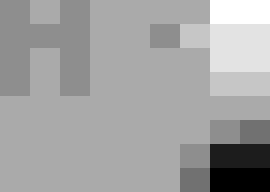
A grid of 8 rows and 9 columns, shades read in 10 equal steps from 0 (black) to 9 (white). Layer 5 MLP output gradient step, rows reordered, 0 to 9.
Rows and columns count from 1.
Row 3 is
5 6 5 6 6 6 6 8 8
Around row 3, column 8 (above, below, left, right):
8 7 6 8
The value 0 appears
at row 8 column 8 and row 8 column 9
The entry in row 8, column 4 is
6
